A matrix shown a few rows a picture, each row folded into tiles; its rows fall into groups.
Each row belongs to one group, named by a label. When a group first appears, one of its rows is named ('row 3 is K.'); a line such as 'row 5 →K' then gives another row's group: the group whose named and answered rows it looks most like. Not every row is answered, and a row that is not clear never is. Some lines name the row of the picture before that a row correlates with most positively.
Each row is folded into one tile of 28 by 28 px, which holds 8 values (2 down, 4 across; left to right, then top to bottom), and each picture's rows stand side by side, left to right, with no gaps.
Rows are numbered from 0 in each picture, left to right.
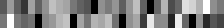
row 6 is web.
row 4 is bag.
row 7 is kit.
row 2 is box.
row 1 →bag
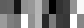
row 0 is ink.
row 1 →box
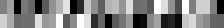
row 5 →web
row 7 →box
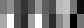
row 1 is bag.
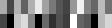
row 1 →kit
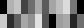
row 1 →web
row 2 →box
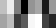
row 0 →box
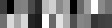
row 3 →kit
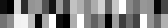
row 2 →bag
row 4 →kit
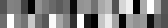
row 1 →ink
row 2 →ink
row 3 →bag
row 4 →kit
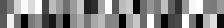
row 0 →web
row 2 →bag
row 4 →kit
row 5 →web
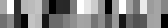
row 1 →box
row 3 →box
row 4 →kit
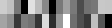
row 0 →box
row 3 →web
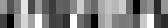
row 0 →bag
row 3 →bag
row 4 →box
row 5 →web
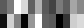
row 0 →web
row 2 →bag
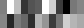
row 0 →kit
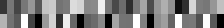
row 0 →ink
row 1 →bag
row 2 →web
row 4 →ink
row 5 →bag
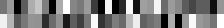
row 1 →box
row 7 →ink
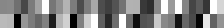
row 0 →box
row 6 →kit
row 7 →web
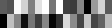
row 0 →web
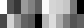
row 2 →box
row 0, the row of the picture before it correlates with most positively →2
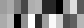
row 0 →box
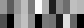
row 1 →kit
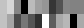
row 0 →box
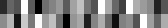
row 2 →bag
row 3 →web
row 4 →web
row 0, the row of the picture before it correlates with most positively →2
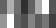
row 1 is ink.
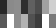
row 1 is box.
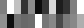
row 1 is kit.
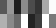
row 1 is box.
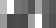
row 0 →kit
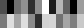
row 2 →ink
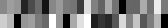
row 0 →box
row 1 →ink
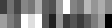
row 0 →ink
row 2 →kit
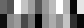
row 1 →bag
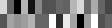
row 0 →ink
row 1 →ink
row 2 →web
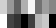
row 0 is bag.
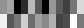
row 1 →ink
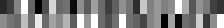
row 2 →ink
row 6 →kit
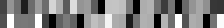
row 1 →web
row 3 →ink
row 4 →box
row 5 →box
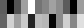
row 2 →ink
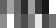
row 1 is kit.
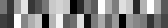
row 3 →web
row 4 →kit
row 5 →kit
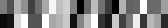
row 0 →bag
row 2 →box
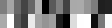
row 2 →bag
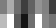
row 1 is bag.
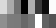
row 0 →box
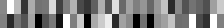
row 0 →kit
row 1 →bag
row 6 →ink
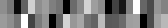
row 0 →ink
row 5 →bag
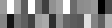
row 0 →kit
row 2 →kit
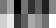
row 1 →ink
